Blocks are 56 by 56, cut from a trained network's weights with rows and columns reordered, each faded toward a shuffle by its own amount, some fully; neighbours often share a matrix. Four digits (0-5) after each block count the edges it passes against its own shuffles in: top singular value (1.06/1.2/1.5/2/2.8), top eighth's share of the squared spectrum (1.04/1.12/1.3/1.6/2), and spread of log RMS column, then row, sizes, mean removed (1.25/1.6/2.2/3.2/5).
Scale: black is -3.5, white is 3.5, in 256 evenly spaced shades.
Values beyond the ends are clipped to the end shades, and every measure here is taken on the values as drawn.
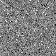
0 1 0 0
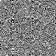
3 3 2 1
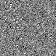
2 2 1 0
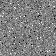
1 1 0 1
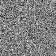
0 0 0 0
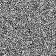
0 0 0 0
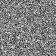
0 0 0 0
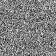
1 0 0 0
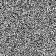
1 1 0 0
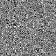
2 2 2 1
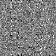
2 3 2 1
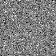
1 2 1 0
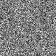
2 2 0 0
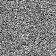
0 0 0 0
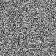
2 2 0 0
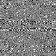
4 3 1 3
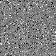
3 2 0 1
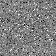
1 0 0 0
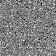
1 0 0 0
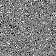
2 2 0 1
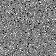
1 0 0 0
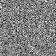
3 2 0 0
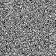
2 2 1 0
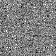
1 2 0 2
